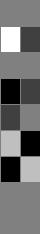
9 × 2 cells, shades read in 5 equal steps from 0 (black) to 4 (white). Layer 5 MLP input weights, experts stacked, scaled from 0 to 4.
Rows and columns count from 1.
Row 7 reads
0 3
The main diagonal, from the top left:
2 1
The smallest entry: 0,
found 3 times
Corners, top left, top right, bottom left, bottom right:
2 2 2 2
